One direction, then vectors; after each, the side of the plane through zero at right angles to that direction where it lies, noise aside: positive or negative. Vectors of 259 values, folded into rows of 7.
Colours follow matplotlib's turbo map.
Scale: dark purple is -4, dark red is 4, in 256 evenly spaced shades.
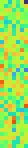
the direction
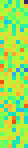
positive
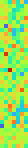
positive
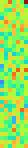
negative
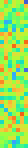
positive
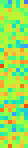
positive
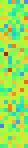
positive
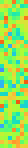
negative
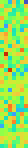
positive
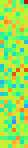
negative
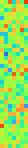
negative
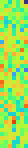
positive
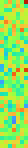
negative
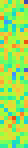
positive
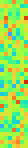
negative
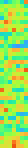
negative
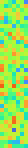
positive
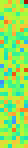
negative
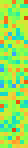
negative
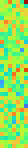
negative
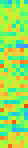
positive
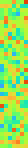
negative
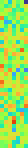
positive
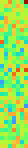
negative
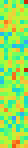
negative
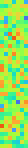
positive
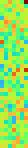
negative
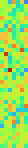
positive
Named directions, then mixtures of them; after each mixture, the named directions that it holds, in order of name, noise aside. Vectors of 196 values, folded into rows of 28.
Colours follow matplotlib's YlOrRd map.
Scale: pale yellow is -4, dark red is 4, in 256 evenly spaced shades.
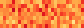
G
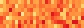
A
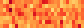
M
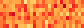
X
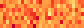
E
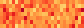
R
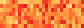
A, G, X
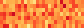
X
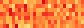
M, X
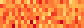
A, E, R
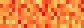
G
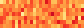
A, R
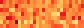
A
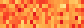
E, M, R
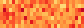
R
